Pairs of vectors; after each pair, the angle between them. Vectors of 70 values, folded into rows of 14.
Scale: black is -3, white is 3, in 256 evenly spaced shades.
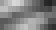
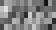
partly aligned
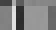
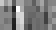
nearly opposite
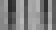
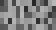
orthogonal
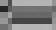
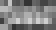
nearly opposite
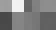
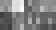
nearly parallel
